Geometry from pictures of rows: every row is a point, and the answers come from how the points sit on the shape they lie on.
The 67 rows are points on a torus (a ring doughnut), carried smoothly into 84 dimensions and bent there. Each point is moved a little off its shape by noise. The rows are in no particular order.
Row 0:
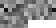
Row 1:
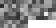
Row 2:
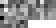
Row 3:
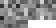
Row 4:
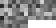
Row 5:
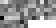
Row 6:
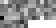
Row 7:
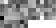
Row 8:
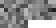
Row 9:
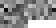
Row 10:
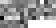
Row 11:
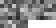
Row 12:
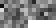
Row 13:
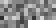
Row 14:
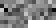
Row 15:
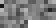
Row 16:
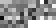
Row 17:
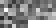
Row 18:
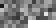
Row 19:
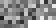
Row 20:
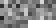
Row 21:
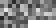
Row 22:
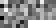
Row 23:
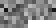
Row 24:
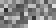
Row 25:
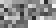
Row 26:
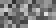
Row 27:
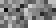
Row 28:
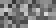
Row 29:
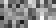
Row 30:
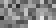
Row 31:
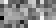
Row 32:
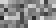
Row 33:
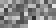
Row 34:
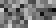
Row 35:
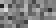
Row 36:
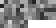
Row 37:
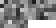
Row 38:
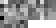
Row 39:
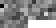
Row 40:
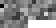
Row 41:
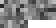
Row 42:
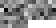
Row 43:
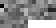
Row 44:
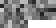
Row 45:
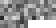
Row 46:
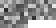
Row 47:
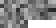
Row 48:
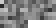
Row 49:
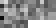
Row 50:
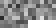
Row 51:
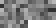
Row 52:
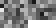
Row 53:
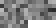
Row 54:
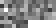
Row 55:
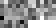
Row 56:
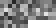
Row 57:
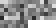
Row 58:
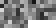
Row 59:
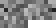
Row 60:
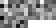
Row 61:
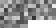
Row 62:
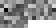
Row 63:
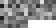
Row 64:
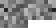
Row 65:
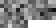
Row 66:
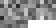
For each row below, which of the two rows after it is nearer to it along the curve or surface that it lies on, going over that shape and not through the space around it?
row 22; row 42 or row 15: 15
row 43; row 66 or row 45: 45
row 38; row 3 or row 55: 55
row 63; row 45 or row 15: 45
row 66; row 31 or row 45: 45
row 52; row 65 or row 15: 65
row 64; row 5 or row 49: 5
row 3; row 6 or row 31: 6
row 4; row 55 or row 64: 55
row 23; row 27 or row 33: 33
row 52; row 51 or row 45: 51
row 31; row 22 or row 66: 22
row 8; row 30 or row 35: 35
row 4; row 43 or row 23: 43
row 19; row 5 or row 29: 29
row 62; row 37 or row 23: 23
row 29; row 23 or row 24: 24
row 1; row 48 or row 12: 12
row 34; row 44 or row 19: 44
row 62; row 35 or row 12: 12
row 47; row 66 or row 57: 57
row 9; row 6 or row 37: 6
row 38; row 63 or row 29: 29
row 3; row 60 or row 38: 60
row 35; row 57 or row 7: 7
